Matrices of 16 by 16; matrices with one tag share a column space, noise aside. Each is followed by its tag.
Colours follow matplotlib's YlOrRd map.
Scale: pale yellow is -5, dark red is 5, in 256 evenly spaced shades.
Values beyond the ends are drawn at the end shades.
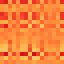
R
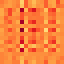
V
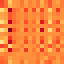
V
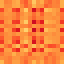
V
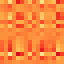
R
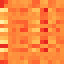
V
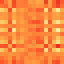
V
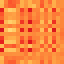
V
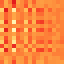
V
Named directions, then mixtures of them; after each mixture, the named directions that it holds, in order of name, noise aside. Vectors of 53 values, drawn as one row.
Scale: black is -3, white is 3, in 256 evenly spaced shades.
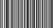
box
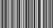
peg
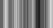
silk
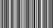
box, peg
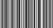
peg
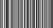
box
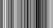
box, silk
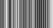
box, silk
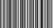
peg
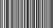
box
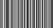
box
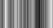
silk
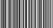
box, peg
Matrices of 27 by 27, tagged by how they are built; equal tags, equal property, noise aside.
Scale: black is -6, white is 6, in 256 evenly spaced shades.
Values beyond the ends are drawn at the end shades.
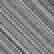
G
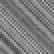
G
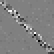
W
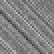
G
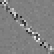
W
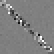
W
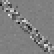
W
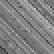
G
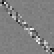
W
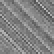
G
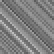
G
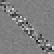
W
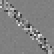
W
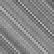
G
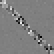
W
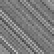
G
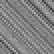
G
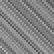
G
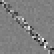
W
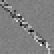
W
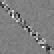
W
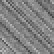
G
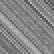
G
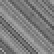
G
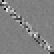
W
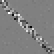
W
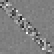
W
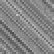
G
